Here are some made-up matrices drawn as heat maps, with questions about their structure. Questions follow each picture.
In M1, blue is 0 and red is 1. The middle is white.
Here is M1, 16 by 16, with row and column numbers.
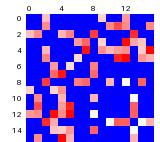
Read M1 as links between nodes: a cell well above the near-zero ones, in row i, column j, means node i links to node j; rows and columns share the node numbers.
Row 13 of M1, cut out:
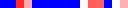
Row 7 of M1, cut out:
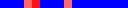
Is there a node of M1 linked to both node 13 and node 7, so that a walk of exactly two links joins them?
yes
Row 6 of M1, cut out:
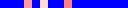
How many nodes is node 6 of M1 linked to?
3
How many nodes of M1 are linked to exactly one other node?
0
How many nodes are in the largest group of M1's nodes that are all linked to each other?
3
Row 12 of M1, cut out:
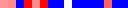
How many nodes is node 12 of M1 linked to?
7
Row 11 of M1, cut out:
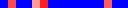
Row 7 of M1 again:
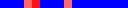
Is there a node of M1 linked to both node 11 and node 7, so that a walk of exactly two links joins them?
yes
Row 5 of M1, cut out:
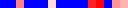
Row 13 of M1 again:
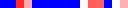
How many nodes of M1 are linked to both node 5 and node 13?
5
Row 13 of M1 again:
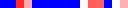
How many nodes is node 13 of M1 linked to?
7
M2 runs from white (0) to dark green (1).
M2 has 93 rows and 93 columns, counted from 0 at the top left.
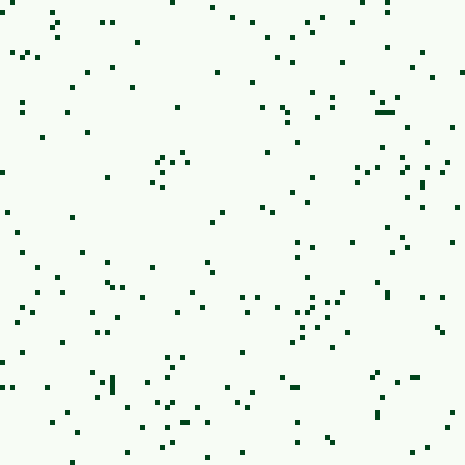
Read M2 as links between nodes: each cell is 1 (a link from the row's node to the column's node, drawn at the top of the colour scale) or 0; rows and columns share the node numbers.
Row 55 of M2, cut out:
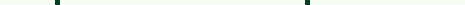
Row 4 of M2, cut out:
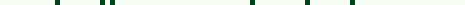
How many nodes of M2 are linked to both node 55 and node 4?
2
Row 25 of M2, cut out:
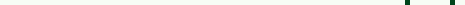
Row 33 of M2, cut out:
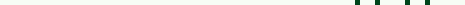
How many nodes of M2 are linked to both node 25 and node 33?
1
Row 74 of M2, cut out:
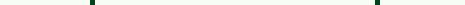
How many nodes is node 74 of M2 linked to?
2
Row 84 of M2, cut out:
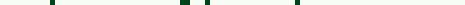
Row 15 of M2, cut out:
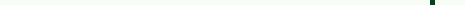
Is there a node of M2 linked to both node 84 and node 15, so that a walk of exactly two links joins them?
no
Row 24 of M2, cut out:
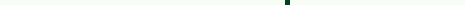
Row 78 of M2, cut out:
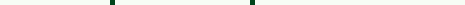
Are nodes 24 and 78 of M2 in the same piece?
yes
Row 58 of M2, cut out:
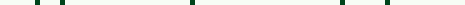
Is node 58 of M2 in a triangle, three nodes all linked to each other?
yes
